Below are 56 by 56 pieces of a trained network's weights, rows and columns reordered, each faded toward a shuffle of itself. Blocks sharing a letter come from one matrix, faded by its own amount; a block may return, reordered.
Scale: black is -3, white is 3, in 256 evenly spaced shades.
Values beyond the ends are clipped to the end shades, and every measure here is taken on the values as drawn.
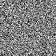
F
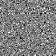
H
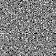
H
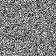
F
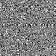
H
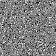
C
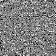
C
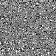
C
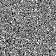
F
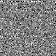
H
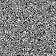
C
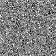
F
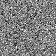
F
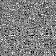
H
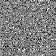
H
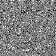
C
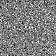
F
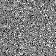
F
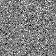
F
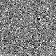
C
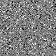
C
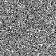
F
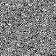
C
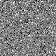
C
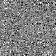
H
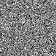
F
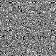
H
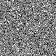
F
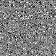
C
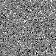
F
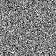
F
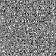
H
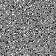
C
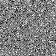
C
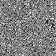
C
